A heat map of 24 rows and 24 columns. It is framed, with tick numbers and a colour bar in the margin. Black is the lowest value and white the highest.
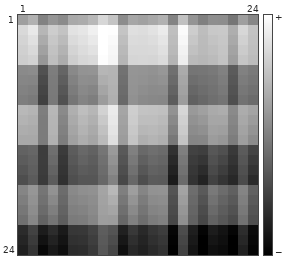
Stripes: horizontal, repeating 3 times. Slope: up to the top. Ninth with the lowest average: bottom right. Ninth with the highest average: top middle.
